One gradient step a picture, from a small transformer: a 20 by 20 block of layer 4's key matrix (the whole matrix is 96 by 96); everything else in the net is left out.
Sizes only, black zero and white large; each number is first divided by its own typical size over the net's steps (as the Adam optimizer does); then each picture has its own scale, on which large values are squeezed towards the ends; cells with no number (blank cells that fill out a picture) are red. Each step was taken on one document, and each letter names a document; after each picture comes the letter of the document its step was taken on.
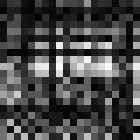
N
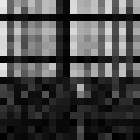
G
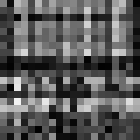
G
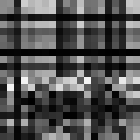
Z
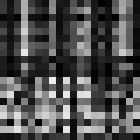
G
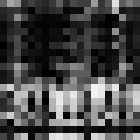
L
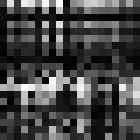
Z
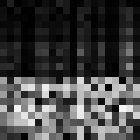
G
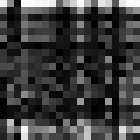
Z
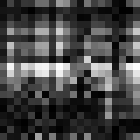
N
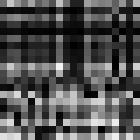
L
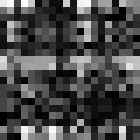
Z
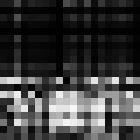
L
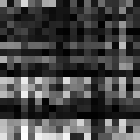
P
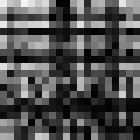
P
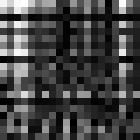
P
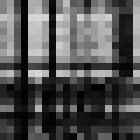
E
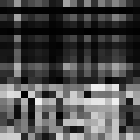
L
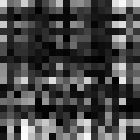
Z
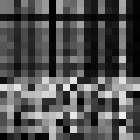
G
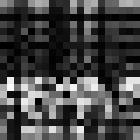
Z
